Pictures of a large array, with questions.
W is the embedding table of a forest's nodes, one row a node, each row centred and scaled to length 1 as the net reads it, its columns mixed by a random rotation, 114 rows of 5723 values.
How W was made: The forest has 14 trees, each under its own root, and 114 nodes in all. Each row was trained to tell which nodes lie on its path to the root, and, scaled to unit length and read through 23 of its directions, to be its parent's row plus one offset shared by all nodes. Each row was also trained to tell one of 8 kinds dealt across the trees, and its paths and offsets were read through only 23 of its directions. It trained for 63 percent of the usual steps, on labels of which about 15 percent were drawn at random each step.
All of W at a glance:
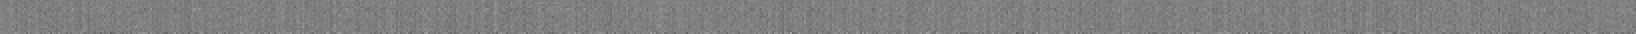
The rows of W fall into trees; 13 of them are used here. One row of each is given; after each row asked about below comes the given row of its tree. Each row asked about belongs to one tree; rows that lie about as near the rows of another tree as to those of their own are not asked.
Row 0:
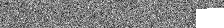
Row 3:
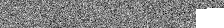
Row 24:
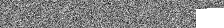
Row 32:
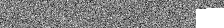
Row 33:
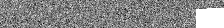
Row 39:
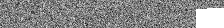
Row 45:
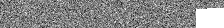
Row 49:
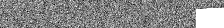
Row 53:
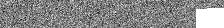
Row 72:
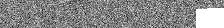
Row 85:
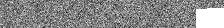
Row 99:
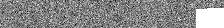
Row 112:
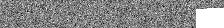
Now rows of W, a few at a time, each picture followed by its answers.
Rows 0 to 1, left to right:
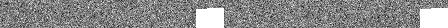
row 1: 24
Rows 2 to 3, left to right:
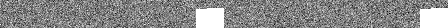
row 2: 53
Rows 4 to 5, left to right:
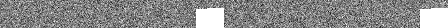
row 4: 0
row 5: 72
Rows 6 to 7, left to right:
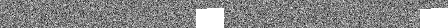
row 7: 53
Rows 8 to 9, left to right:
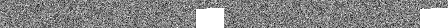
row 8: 85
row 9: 85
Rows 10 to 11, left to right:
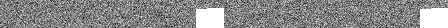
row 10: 53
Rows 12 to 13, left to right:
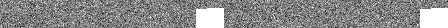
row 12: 45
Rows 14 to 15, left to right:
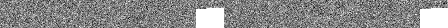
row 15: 85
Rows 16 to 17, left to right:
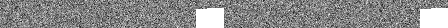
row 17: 112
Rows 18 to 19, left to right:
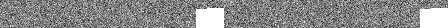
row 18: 3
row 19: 53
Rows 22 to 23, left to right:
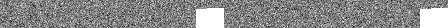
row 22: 112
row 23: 0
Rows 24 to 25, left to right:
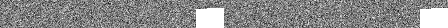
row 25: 39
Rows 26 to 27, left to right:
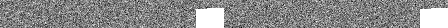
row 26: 99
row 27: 112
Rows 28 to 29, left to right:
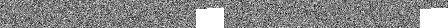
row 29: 32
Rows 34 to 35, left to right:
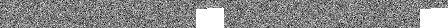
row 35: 85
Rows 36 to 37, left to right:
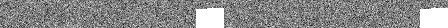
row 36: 99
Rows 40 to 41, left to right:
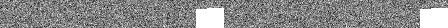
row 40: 72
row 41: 72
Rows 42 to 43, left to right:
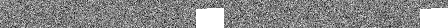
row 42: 33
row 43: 53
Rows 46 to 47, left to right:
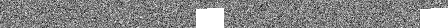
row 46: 45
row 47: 85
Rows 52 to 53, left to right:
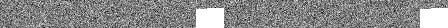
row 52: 112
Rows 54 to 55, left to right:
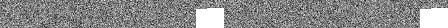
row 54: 72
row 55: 72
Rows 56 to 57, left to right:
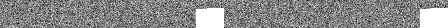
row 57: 49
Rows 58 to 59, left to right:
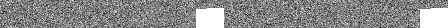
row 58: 53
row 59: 53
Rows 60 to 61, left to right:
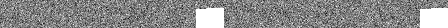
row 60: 32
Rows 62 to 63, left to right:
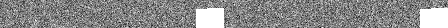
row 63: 0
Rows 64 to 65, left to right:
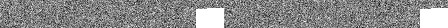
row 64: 33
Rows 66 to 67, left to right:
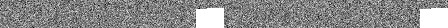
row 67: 99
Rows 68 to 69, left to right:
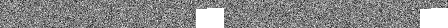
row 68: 72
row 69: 112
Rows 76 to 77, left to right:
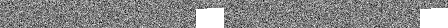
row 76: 99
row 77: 112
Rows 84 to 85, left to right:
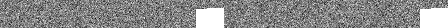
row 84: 112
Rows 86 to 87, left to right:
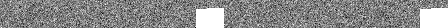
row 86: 0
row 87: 53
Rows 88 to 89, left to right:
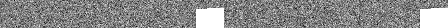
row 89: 0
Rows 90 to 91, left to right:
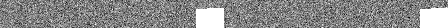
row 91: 0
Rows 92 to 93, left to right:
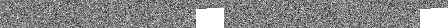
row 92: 33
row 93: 53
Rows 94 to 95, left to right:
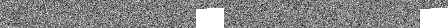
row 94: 85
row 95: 85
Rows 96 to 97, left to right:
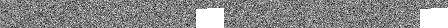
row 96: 0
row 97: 112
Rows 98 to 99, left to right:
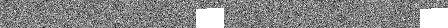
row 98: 85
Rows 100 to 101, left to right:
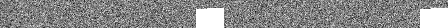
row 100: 112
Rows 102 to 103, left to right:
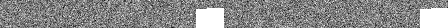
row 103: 72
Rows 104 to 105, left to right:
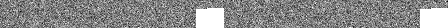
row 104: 72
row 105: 72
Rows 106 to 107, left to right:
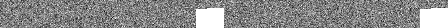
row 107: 39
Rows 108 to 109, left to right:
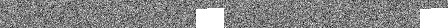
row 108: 0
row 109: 33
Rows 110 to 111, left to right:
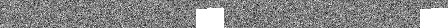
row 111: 0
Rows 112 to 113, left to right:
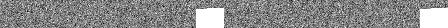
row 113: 49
